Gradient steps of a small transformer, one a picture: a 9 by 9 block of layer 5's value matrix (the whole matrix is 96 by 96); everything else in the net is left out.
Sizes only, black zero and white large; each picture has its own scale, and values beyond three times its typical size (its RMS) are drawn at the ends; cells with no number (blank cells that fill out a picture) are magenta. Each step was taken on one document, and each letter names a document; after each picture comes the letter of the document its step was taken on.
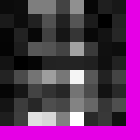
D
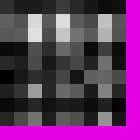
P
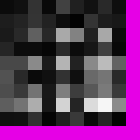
P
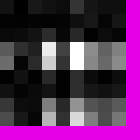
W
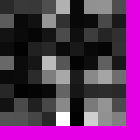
P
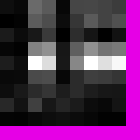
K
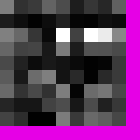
P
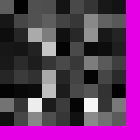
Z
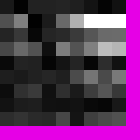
K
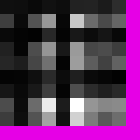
W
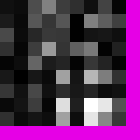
P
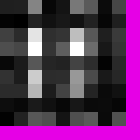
W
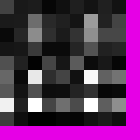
Z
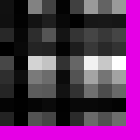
K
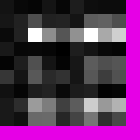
Z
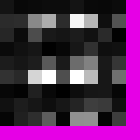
D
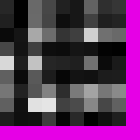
Z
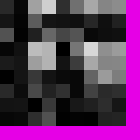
K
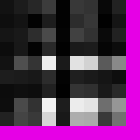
D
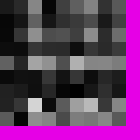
W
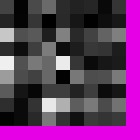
K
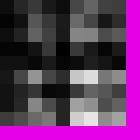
D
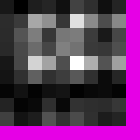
W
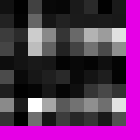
K
